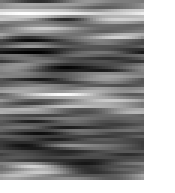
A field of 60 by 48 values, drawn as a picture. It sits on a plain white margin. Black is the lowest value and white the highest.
The bottom right is the smoothest part. The grain runs across in streaks. Horizontal stripes repeat 2 times down the table. Overall the values sit about 40% of the way up the scale.
